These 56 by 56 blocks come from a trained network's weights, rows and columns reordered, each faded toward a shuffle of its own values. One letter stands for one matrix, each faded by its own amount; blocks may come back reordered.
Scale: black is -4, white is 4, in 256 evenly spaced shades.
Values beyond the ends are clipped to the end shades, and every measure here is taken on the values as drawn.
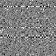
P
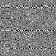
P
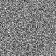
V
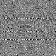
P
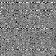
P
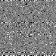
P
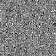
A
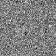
V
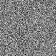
V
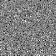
A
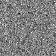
A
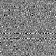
P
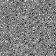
A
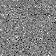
A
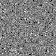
A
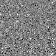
A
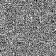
V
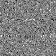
A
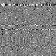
P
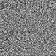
V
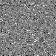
A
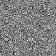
V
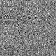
V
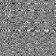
P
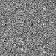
V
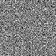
V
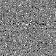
A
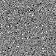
A
